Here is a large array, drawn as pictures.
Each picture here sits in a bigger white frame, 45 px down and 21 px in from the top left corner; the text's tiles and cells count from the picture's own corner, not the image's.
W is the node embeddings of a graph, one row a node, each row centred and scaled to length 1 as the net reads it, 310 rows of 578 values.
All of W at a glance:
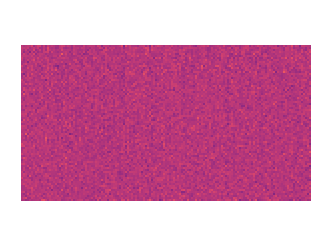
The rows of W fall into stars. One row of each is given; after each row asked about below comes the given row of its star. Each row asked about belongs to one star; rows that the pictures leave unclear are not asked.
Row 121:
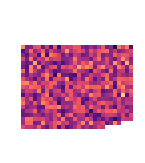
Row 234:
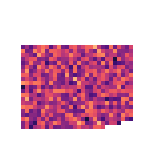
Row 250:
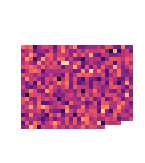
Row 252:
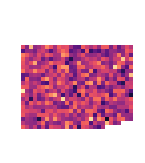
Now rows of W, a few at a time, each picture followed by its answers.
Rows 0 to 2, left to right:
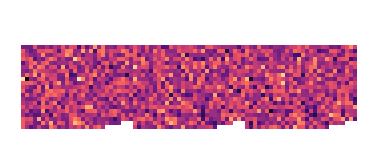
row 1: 121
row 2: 121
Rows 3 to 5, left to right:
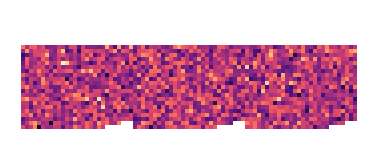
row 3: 250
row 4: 250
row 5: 121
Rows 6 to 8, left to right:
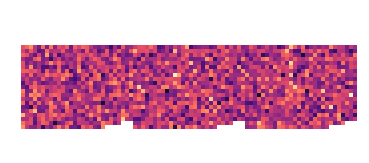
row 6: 252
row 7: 250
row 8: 250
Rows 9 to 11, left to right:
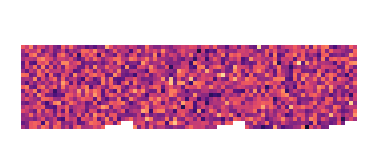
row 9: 250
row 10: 121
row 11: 121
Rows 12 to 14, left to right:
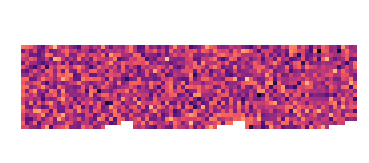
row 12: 252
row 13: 121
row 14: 121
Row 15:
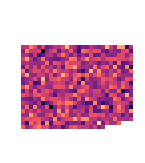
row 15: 250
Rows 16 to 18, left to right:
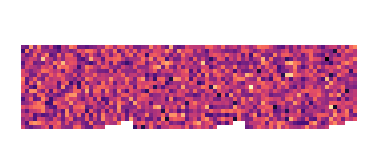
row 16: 250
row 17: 234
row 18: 250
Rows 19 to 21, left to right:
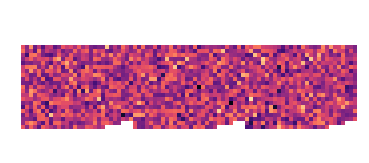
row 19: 250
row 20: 252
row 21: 250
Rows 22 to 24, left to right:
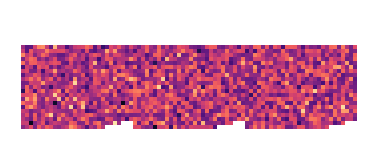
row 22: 234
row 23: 121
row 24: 250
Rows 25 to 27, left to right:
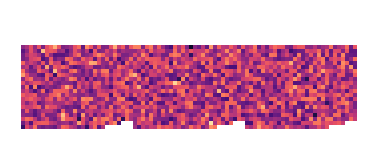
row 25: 234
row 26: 250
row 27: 250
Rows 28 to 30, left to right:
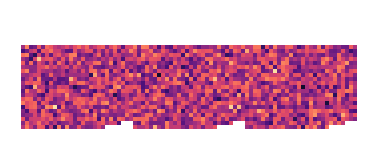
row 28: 234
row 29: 250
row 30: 252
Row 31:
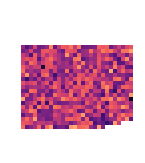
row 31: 121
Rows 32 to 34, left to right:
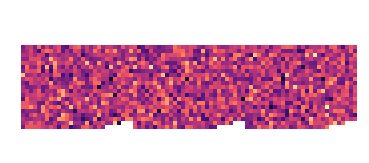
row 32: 234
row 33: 121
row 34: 250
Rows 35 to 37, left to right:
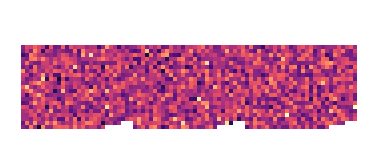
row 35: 250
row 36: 234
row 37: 252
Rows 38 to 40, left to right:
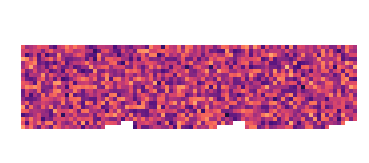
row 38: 121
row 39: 234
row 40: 252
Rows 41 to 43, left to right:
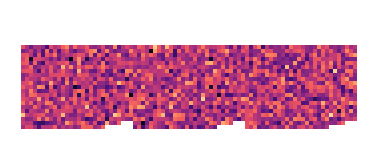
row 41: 252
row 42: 234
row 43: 121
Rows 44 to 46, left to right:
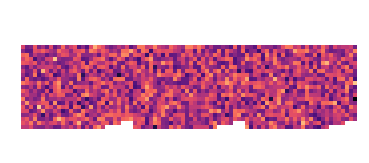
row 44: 121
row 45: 234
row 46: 121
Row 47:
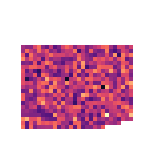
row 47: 121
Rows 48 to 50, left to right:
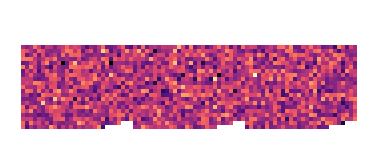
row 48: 121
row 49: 250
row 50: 252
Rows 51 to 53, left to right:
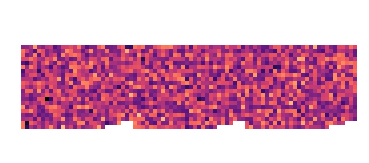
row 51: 121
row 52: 252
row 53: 252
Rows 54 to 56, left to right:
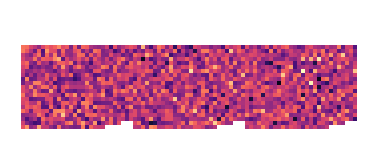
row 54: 252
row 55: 252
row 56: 252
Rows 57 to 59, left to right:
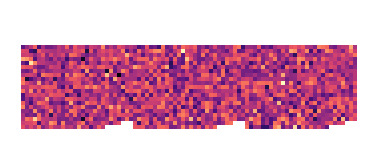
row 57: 121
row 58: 121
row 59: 121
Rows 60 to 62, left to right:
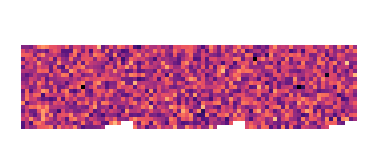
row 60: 234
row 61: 121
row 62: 252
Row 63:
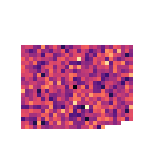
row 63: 252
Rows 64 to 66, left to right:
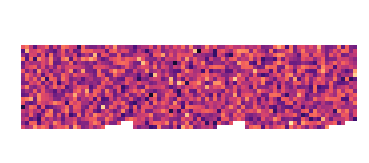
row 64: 250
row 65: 121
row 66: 252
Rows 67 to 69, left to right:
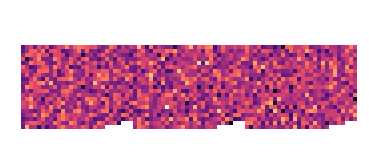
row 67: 234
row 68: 234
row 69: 121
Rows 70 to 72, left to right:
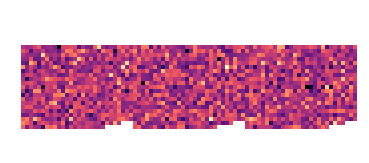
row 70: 121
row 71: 252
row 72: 234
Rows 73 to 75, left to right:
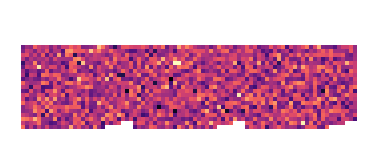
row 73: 121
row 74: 250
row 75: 252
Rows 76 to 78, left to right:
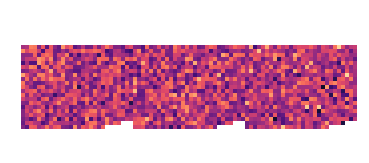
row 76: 250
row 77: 121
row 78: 234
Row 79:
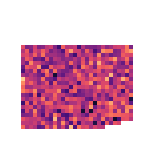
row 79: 121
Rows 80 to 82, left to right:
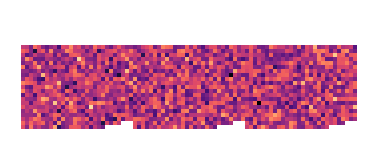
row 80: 121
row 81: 121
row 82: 252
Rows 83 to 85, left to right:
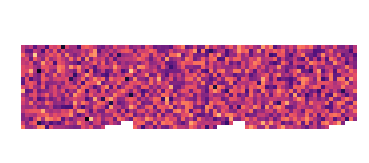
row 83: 252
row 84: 121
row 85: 234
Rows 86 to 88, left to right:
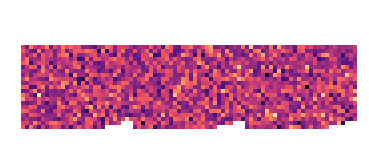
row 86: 250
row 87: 234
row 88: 234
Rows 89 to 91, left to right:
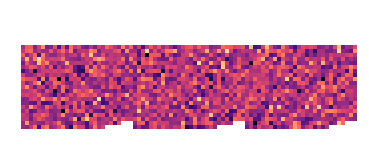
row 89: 250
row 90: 234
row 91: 234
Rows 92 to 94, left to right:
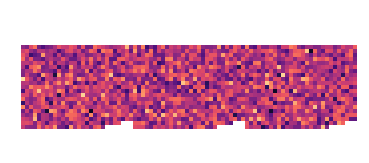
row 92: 121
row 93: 252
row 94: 121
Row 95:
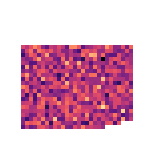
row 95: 250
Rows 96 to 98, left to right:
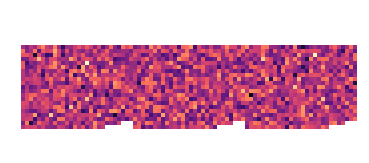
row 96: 234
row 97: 234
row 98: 250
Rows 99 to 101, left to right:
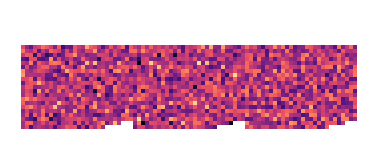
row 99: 234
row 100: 234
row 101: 252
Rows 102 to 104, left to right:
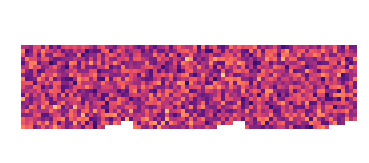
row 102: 121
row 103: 121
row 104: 250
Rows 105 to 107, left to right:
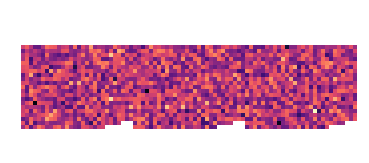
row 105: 252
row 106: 234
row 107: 252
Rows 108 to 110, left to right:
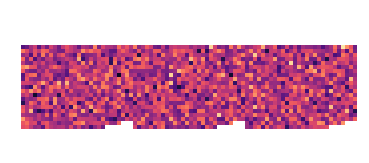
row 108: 121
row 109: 121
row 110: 250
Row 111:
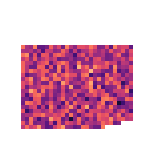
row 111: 252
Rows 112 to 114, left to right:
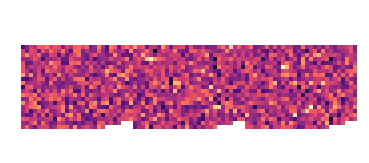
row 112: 234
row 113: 250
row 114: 252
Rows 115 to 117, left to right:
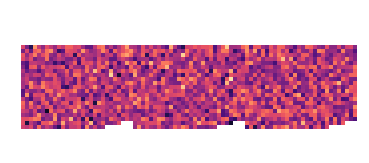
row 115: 121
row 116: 234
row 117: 252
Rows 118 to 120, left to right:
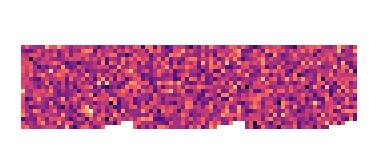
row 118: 252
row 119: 121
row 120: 234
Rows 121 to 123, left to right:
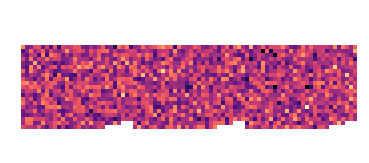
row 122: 252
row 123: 234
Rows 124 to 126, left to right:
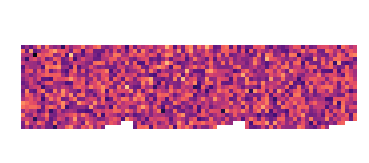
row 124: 234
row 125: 234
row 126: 121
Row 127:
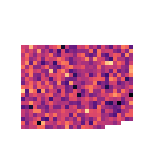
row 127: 252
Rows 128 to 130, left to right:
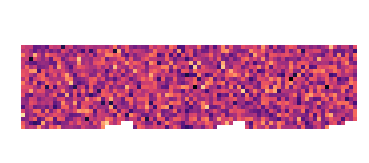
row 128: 252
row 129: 234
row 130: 250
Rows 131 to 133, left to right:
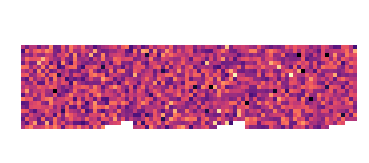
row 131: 250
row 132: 234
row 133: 121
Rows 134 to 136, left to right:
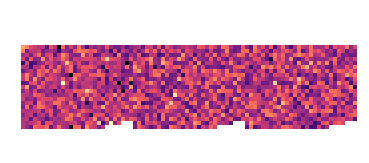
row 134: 250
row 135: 234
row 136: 234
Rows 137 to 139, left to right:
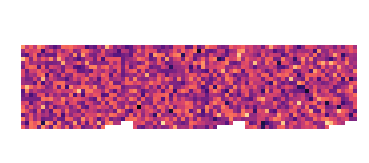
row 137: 250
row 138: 121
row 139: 252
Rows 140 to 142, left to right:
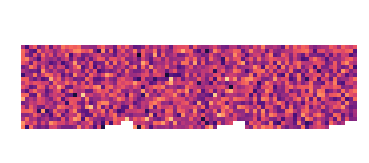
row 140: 121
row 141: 121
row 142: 250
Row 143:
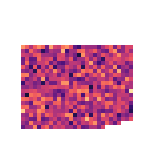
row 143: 250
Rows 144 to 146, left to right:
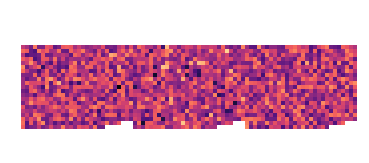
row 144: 121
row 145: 234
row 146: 121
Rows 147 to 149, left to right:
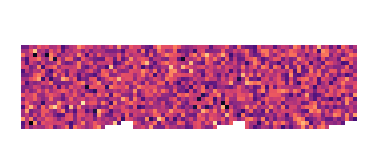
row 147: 234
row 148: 252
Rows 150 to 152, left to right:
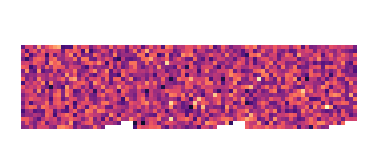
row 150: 234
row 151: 234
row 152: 250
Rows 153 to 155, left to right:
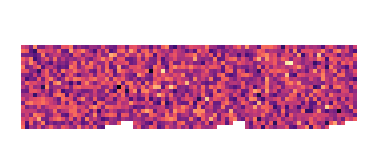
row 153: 121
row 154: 252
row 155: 250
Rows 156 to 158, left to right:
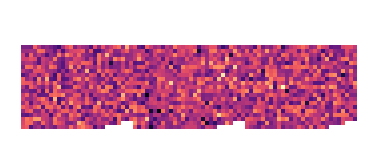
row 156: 121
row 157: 121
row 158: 121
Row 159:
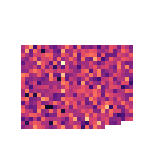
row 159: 250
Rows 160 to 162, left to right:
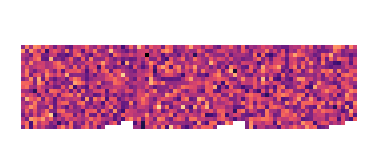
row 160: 234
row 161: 234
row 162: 234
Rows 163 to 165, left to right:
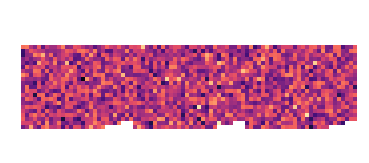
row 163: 250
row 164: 252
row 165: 234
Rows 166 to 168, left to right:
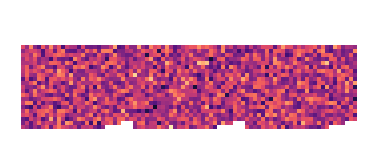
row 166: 252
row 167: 234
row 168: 234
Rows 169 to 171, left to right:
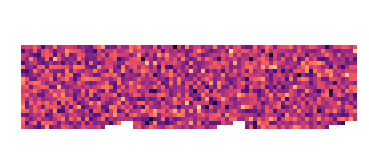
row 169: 121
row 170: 252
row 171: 234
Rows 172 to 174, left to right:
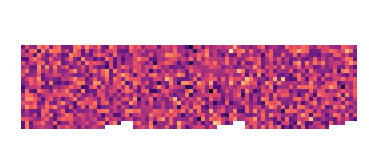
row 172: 234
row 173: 252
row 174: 121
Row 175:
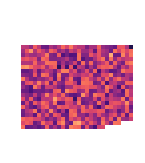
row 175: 121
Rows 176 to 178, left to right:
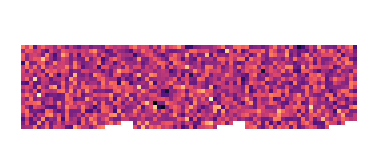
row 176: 250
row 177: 250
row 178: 252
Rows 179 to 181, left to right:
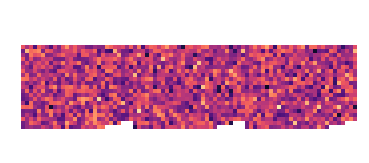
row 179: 250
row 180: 234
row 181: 234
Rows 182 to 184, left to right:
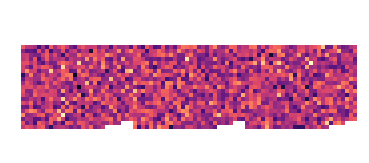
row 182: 252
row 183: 121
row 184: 234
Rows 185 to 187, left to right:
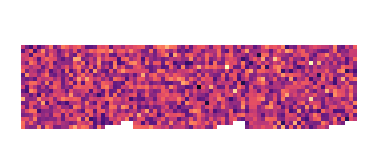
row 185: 121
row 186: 252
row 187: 234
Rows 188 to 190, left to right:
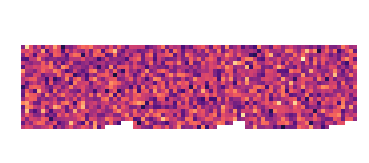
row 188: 234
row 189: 252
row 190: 121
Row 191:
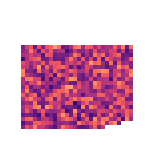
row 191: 234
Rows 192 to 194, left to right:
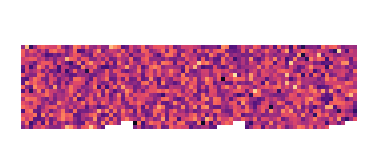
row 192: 234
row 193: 234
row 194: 250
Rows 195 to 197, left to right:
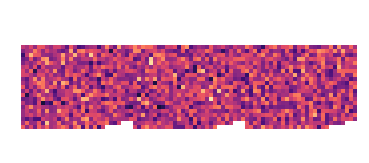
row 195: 250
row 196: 250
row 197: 252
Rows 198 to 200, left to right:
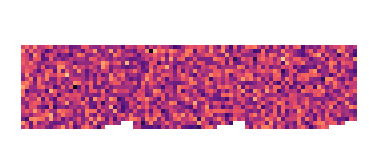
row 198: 252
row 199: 234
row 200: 250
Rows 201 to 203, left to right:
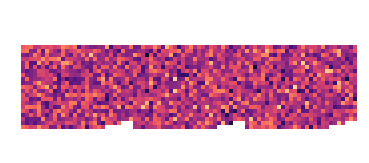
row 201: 250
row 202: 234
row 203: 234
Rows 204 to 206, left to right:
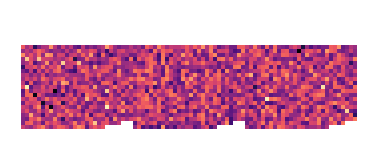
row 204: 250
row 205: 234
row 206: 250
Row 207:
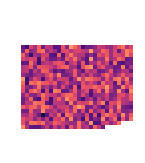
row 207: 121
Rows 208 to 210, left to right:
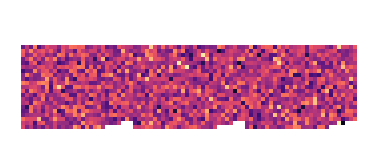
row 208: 121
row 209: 250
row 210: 234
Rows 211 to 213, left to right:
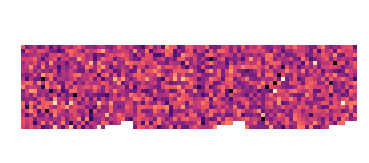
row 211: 121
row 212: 234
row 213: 121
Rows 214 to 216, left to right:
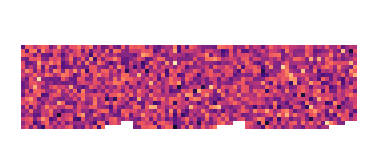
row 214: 234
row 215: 250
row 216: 252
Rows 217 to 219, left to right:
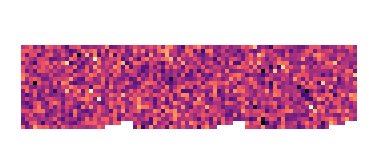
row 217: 250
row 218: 234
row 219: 252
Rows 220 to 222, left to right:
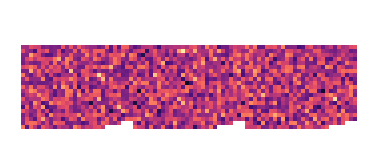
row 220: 250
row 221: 121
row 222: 252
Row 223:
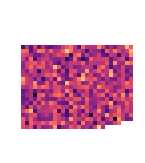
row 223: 121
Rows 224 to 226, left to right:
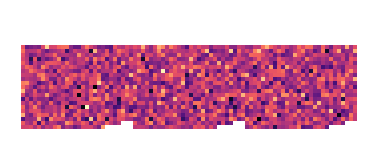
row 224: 252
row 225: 252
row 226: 234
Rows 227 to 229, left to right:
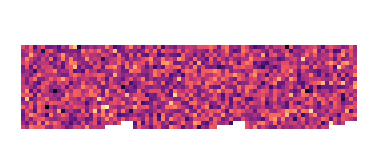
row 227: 250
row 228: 234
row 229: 252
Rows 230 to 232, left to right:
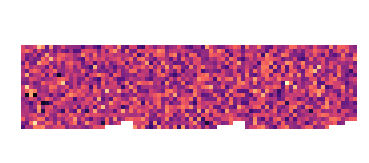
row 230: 250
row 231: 121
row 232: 250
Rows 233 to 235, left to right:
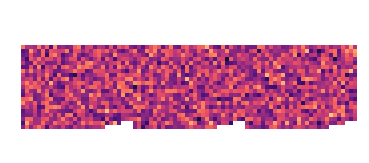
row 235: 121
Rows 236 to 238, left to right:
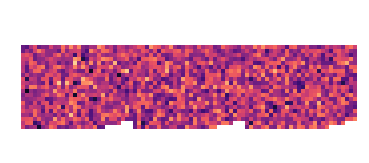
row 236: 121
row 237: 234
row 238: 250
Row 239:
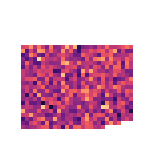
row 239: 250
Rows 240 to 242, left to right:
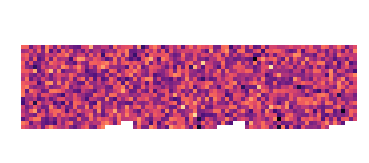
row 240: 252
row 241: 234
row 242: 234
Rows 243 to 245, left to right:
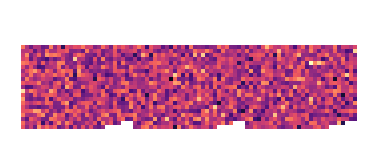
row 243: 252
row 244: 250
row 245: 234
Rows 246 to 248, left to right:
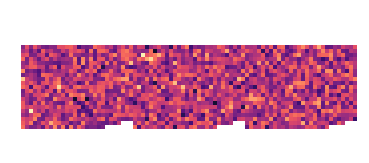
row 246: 121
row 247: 250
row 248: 234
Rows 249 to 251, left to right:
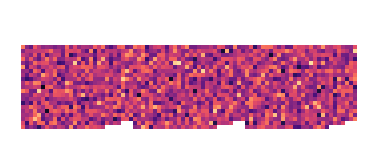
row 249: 121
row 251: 234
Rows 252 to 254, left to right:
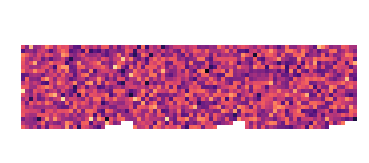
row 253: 250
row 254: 121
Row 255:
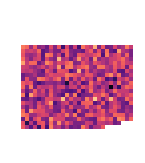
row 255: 252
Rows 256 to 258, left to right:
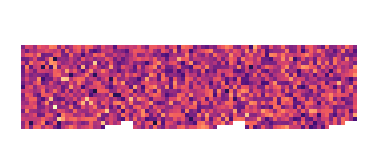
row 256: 234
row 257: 250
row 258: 252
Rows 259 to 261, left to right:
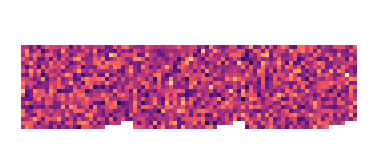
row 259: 252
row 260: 121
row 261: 234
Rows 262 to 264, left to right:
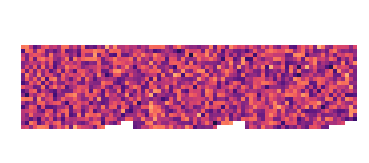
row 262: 250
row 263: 250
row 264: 234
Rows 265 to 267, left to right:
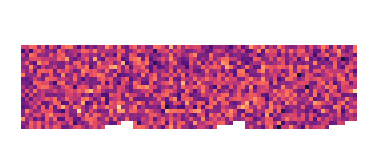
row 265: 250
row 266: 252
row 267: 234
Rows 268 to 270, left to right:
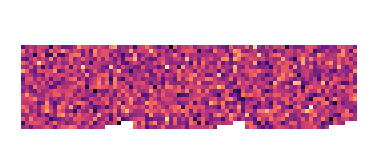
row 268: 234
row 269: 121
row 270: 252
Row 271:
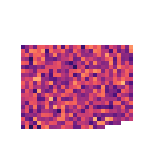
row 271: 234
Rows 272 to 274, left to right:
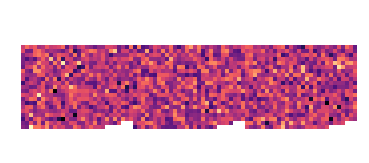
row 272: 250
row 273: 234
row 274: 252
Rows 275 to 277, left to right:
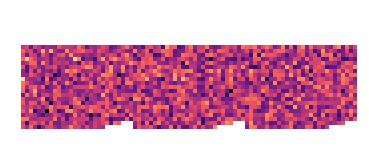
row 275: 121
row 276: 234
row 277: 234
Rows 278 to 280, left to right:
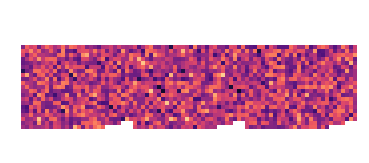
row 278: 250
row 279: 121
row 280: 121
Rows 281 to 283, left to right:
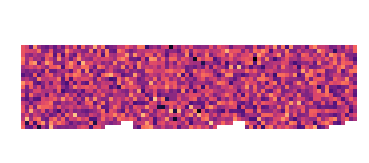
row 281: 121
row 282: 250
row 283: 252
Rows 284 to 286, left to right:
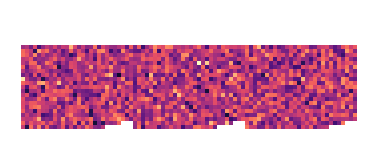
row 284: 121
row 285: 234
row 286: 121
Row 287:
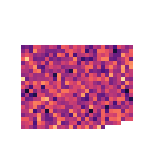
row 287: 121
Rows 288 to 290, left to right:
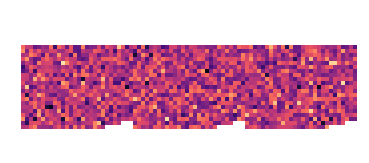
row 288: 250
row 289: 250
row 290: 252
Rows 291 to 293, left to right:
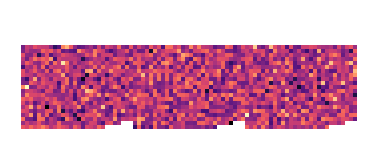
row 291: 250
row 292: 234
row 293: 252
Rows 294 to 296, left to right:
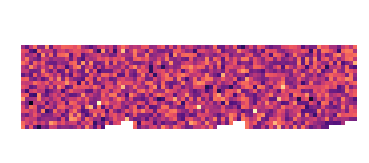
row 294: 121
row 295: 252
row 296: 121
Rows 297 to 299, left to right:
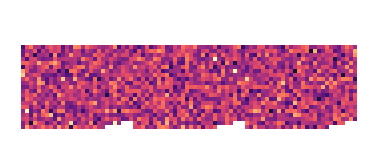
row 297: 234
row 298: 121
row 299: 121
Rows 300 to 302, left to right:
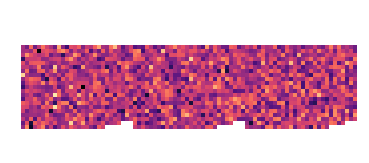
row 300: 234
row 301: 121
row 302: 250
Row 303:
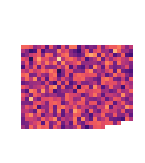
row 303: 250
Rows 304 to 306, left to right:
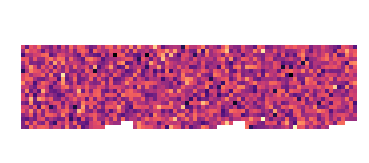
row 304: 250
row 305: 234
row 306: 121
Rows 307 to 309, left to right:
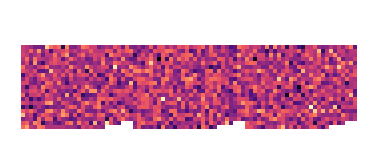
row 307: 252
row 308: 234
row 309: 252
